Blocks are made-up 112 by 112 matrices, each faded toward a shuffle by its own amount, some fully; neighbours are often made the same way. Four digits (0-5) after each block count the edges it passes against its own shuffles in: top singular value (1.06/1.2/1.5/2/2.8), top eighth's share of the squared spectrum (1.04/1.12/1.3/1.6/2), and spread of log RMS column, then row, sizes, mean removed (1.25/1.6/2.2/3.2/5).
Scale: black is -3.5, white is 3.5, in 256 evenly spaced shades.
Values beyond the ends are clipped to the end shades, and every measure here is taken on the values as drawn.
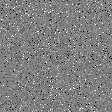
3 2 0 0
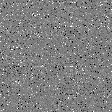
3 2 0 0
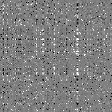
5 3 2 2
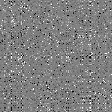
4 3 2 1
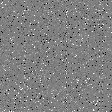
3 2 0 0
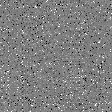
3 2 1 1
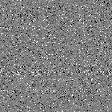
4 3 1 2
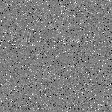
2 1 0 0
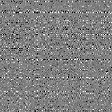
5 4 2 3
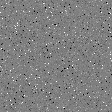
0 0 0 0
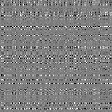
5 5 3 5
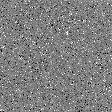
0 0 0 0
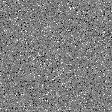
3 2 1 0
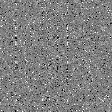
4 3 2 1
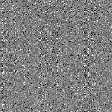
4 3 3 2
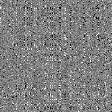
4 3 3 2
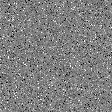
0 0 0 0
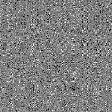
4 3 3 2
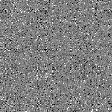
4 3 2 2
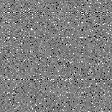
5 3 2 2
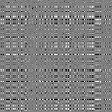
5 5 4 4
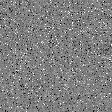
3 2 0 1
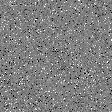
2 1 0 0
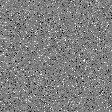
2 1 0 0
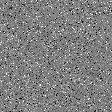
2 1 0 0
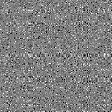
5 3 2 3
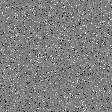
0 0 0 0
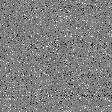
3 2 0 1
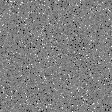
0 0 0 0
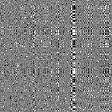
5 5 4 3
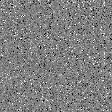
1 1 1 1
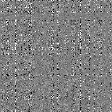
2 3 4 3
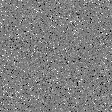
0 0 0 0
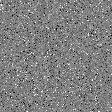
0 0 0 0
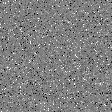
2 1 0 1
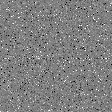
2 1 0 0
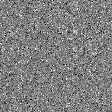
3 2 0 1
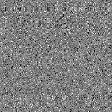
4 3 2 2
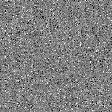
3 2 1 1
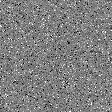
2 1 0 0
